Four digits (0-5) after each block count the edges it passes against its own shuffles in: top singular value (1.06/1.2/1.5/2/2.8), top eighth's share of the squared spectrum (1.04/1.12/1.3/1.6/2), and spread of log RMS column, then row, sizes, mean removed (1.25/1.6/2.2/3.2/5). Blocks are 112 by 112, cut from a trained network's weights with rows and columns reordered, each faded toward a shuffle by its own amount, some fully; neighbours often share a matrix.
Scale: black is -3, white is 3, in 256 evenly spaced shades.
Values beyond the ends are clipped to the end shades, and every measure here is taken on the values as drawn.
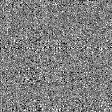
2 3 1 3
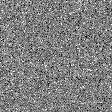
0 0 0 0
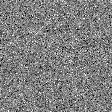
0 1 0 1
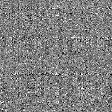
3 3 1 3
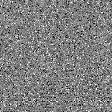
3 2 0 2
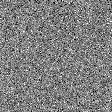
0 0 0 0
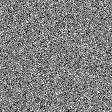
0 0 0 0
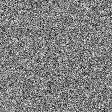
0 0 0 0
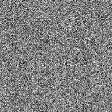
3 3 1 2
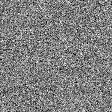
1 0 0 0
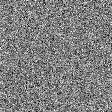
1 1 0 0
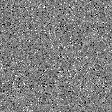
2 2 1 1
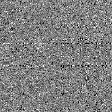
3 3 2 2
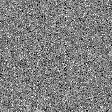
2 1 1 0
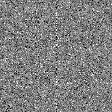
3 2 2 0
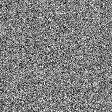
2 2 0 1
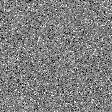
2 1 0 1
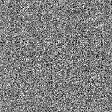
3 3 1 2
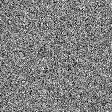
2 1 0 0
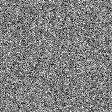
2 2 0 1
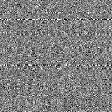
4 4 0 3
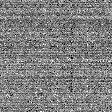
4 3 2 1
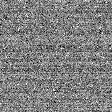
3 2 0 0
